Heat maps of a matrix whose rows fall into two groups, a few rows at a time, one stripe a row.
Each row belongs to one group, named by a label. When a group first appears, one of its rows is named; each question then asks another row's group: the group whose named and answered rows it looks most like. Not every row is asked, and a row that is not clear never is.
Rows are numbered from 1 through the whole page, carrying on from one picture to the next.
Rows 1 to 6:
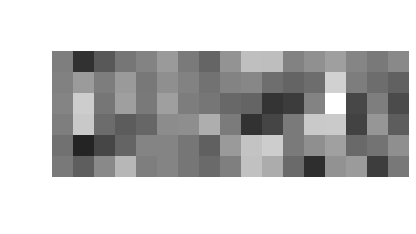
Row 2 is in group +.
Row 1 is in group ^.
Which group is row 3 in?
+
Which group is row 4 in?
+
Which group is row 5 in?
^
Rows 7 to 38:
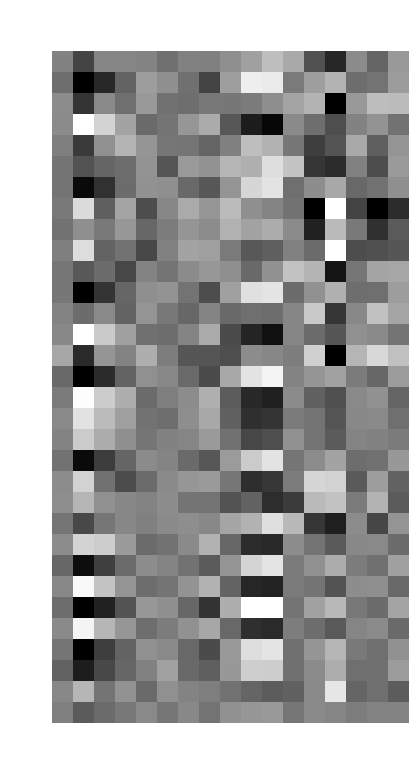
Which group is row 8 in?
^
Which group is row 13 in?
^
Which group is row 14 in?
+
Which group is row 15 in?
+
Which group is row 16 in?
+
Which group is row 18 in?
^
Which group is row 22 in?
^
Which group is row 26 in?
^
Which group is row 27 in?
+
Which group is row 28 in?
+
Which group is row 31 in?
^
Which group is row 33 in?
^
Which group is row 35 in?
^
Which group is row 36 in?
^
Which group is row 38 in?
^
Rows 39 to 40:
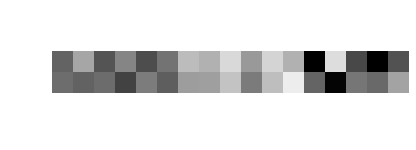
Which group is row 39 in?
+
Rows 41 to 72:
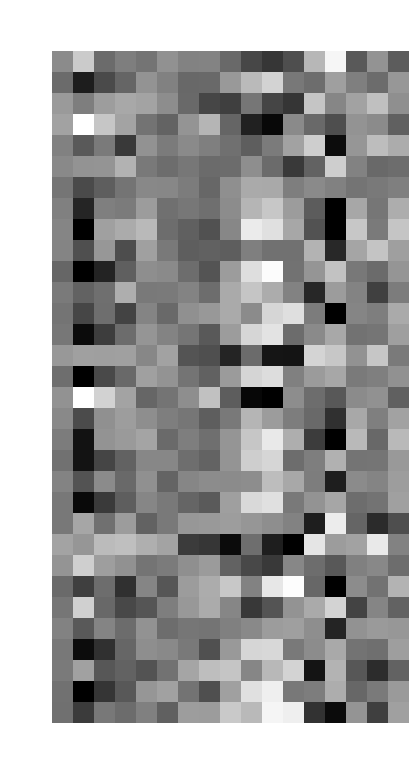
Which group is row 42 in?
^
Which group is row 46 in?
+
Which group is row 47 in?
^
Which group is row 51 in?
^
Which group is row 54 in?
^
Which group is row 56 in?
^
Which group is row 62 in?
^
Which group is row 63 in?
+
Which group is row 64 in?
+
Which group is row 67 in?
+
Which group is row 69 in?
^
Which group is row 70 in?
+
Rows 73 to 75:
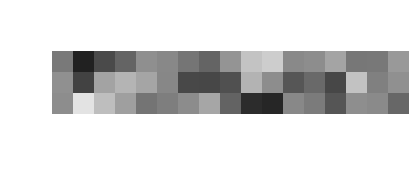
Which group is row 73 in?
^
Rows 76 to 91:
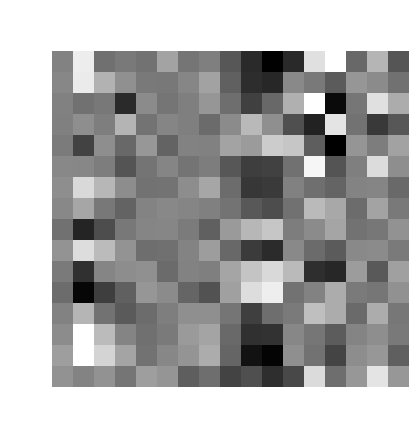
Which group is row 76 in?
+
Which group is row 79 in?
+
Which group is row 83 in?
+
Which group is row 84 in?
^
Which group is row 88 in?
+
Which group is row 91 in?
+
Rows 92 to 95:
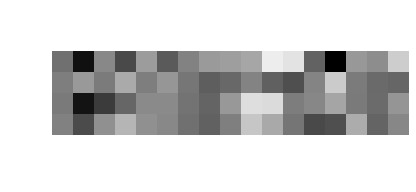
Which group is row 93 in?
+
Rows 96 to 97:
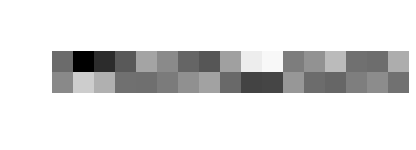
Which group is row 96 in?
^
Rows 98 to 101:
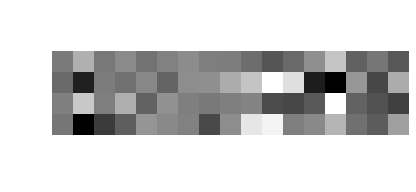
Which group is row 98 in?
+
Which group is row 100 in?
+
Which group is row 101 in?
^
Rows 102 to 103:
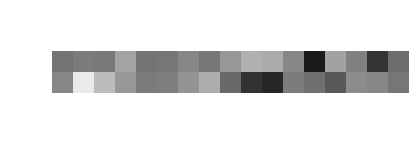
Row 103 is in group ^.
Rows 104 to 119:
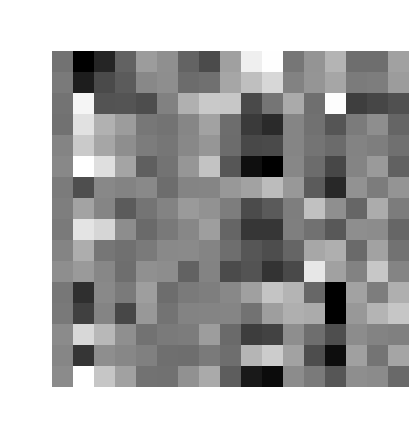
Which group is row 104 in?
^
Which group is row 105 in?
^
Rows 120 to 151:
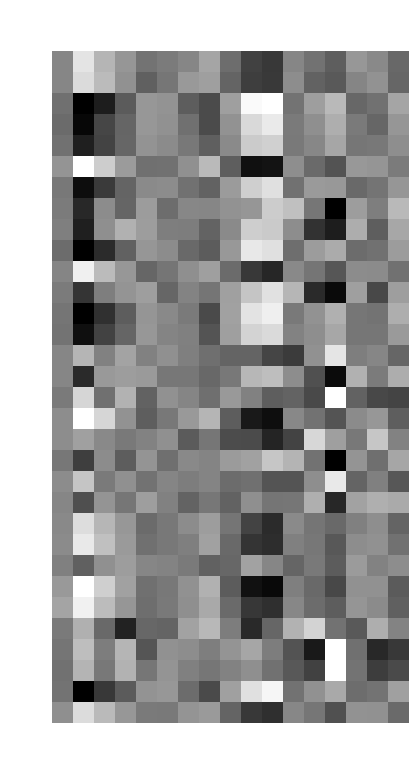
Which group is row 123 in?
^
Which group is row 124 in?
^
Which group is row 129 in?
^
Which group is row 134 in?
+
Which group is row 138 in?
+
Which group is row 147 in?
+
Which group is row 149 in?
+
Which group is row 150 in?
^
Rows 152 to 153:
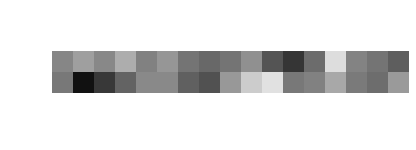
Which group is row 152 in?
+
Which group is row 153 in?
^
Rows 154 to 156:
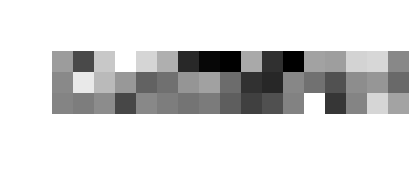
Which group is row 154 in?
+
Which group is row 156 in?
+
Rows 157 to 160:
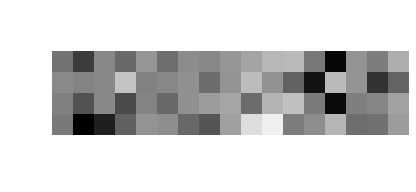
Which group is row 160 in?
^
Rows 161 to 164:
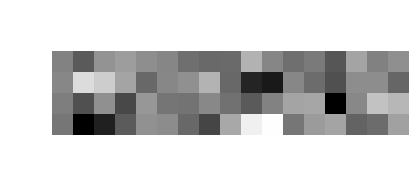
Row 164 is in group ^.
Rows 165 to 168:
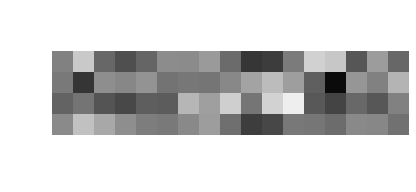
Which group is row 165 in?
+
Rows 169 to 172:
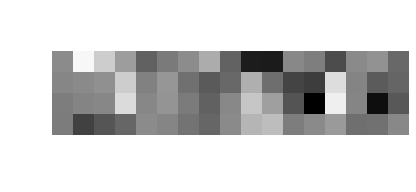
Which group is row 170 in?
+
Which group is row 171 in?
+
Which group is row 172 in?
^
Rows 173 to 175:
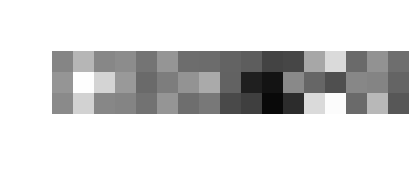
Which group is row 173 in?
+
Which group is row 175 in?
+
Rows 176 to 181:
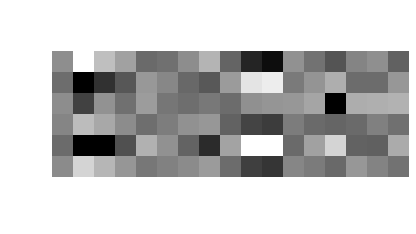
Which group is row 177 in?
^
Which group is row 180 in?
^
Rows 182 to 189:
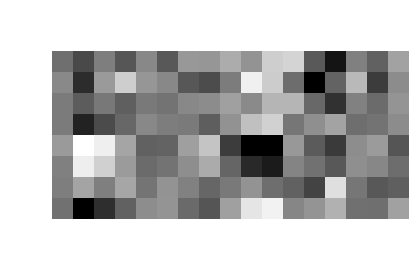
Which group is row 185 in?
^
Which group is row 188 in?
+
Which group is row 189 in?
^
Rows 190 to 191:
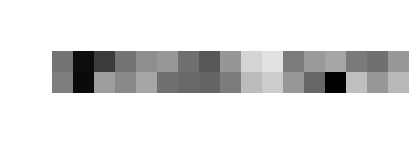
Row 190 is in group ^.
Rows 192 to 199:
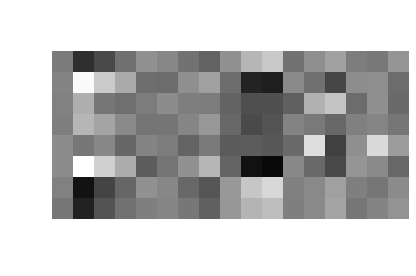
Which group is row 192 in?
^
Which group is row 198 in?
^
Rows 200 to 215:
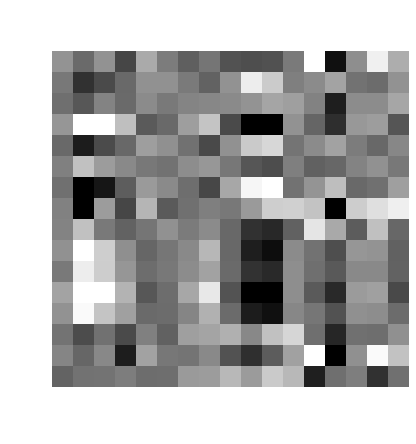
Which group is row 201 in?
^
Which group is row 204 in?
^
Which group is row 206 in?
^
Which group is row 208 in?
+
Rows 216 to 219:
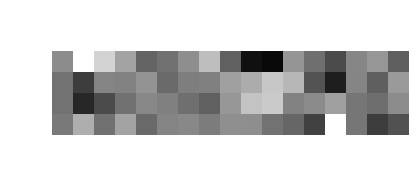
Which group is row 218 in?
^
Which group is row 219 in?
+
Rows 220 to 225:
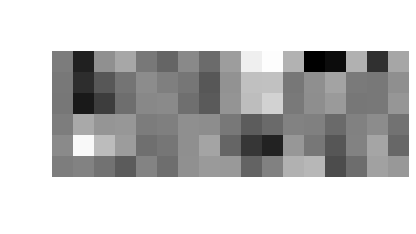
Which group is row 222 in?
^
